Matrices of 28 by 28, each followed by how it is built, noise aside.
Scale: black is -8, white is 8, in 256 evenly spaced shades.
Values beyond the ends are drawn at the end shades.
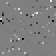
sparse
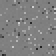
sparse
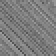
Toeplitz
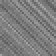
Toeplitz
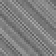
Toeplitz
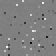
sparse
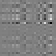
low rank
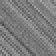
Toeplitz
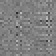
low rank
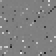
sparse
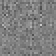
low rank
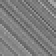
Toeplitz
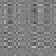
low rank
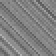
Toeplitz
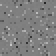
sparse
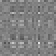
low rank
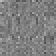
low rank
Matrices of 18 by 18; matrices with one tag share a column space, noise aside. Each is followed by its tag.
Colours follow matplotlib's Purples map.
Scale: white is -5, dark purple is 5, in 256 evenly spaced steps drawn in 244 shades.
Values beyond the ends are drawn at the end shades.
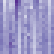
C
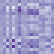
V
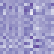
V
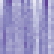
C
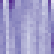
C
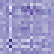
V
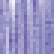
C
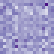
V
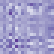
V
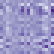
V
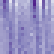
C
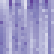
C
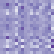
V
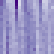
C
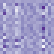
V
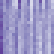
C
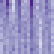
C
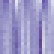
C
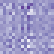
V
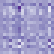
V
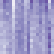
C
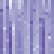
C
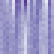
C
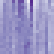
C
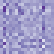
V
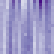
C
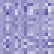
V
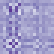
V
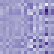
V
